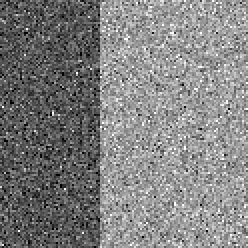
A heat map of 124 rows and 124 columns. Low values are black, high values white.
There are no regular stripes. Overall the values sit about 50% of the way up the scale. The right part is higher, past a seam about 40% of the way across.
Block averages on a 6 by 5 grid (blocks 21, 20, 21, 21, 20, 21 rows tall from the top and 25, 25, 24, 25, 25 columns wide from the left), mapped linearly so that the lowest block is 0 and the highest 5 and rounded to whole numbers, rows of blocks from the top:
0 0 5 5 5 / 0 0 5 5 5 / 0 0 5 5 5 / 0 0 5 5 5 / 0 0 5 5 5 / 0 0 5 5 5
